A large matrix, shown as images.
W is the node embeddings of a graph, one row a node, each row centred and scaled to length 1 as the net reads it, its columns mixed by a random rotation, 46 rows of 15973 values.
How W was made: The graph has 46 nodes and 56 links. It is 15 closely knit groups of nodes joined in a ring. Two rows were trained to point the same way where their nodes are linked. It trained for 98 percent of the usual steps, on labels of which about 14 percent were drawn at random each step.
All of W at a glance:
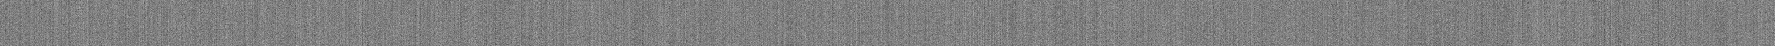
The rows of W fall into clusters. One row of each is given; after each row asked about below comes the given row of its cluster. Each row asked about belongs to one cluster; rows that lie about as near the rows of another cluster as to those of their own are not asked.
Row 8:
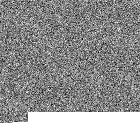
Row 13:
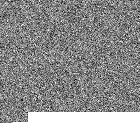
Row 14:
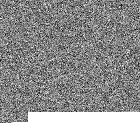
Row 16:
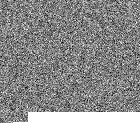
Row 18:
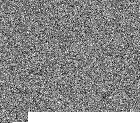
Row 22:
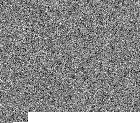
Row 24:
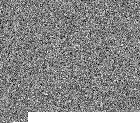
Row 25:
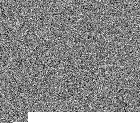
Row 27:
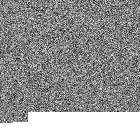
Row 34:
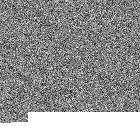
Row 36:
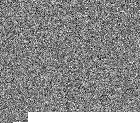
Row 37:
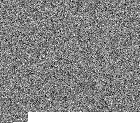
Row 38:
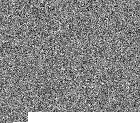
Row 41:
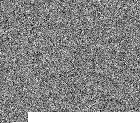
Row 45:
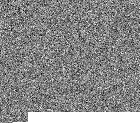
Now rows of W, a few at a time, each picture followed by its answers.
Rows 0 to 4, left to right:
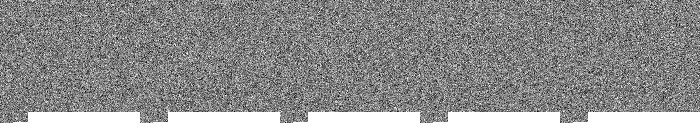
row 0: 36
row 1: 13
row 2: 27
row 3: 27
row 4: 18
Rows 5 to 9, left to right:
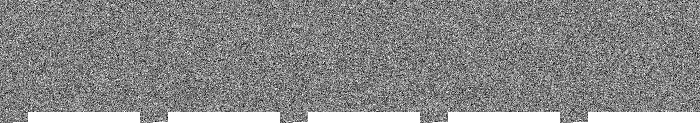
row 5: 36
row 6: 8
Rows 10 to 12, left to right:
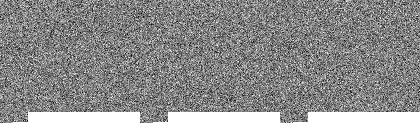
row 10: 13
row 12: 34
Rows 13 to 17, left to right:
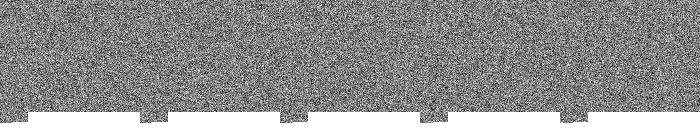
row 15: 37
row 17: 25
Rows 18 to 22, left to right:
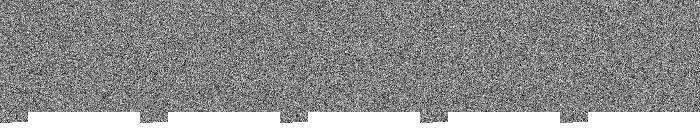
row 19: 24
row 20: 18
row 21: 45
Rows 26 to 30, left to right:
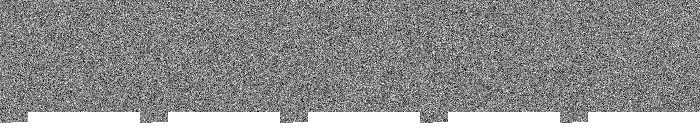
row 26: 34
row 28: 38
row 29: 22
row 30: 24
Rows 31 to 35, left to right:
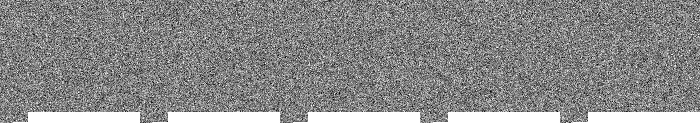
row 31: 25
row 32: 41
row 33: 37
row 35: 14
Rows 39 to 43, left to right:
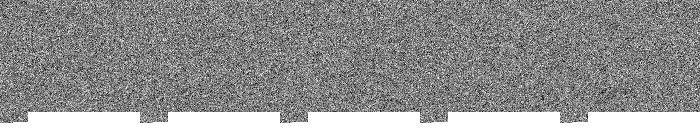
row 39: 22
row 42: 14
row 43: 8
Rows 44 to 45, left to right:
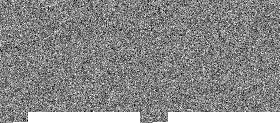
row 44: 38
